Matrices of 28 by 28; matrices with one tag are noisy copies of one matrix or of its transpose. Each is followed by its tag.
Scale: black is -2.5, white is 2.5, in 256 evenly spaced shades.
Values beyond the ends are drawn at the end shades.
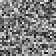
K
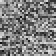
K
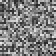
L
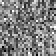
K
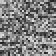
K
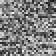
K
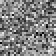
K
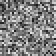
L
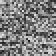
K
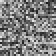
K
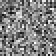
L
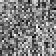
K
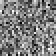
K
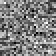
K
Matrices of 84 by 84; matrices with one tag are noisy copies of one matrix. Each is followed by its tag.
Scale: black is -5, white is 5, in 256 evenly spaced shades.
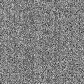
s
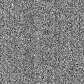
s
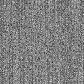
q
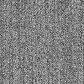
q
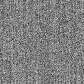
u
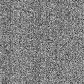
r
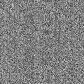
s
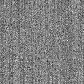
q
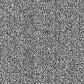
s
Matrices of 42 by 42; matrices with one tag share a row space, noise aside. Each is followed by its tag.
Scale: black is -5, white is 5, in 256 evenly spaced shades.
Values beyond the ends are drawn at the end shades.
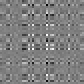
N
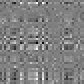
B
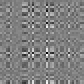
N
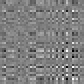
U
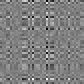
N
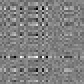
B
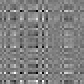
B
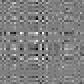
B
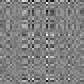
N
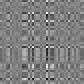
N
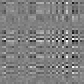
U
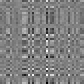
N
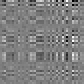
U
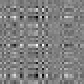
B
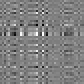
B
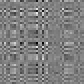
B
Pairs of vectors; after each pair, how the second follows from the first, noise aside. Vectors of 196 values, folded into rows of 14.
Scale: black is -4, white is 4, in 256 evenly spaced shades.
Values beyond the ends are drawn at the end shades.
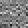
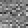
negated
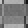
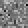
shuffled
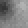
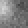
negated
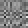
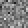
shuffled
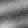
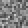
shuffled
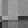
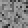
shuffled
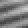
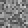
shuffled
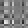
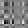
negated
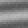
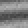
negated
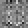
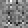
negated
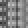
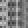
negated
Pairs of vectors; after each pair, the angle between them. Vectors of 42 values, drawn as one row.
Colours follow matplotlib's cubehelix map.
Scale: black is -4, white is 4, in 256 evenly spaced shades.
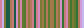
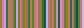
partly aligned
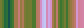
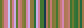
partly opposed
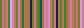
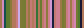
orthogonal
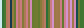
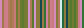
orthogonal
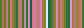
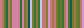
partly opposed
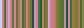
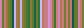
orthogonal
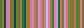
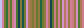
orthogonal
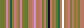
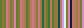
partly aligned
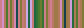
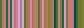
orthogonal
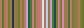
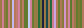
nearly opposite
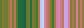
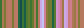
nearly parallel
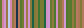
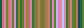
partly aligned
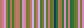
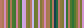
nearly parallel
